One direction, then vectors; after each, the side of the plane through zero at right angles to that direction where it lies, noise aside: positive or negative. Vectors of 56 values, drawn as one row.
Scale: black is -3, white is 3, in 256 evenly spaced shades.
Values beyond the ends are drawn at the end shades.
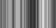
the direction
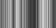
positive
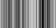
negative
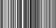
positive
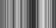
positive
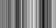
negative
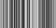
negative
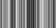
positive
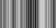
positive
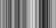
negative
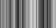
negative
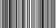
negative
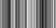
negative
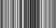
positive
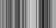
negative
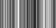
positive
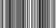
negative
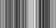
negative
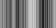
negative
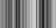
negative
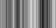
negative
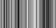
negative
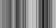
negative
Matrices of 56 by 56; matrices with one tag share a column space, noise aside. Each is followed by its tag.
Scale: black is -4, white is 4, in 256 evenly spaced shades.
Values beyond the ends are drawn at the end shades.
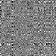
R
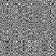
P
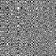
R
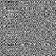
R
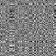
P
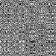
P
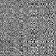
P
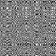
R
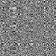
R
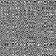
R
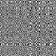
R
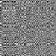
R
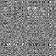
R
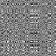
P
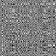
P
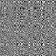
R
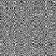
R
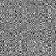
P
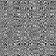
R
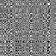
P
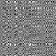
R
